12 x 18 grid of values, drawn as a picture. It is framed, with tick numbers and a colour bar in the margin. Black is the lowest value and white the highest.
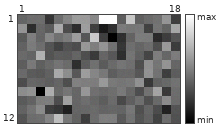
Slope: none. Average level on the scale: 40%. Calmest part: bottom middle. Mirror symmetry: none. Roughest part: top middle. Odd patch: rougher, in the top middle.
